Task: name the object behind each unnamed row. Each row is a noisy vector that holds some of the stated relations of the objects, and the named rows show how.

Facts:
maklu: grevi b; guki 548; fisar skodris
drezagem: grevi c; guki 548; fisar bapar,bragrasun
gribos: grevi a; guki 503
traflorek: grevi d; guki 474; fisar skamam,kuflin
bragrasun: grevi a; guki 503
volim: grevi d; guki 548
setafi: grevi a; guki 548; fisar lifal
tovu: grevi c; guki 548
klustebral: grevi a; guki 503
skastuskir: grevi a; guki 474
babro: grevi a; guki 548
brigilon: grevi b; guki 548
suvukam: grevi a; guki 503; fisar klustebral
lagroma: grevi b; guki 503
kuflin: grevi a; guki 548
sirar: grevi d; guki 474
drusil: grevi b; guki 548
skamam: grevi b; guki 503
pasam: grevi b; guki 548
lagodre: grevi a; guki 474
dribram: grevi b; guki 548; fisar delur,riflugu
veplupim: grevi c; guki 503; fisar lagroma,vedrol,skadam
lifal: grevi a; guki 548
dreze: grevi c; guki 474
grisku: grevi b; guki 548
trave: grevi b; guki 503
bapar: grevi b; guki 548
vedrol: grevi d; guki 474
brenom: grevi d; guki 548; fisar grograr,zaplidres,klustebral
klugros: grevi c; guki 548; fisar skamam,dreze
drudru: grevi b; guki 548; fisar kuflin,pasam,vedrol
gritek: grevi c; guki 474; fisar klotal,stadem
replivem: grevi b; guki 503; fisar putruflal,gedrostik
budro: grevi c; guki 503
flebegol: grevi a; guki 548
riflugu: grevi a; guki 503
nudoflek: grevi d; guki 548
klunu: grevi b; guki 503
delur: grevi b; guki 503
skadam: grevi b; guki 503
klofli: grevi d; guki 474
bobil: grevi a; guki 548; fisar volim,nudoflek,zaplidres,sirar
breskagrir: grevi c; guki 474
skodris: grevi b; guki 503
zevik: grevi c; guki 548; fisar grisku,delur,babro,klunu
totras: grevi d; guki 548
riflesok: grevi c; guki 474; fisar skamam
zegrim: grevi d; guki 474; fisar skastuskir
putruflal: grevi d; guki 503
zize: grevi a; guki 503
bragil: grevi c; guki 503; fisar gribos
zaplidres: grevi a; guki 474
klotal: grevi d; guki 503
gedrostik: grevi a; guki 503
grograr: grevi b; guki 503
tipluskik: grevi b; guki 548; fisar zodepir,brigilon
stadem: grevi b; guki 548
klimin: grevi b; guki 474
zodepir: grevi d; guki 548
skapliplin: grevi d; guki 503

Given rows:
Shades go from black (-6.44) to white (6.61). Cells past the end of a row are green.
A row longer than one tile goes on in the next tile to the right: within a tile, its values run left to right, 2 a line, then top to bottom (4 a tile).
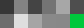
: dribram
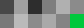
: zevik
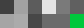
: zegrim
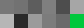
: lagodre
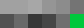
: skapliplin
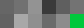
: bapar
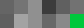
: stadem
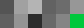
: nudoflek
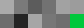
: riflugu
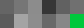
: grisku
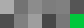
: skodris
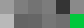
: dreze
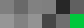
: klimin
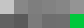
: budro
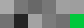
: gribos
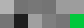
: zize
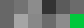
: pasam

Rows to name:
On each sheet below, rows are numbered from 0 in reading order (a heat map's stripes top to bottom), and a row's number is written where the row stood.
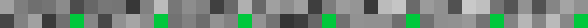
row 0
delur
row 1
flebegol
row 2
tovu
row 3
klofli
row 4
veplupim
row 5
bragil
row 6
drezagem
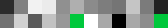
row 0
brenom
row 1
traflorek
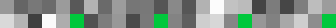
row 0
klugros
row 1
trave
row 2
suvukam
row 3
setafi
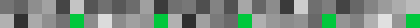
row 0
zaplidres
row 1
drudru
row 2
skastuskir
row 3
gritek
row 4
bobil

